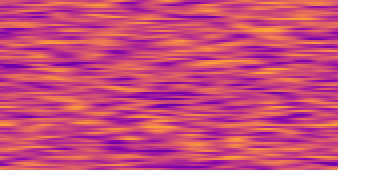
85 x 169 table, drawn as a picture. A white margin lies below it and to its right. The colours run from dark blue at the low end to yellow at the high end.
Grain: streaks across. Average level on the scale: 50%. Histogram: bell-shaped. Slope: none.
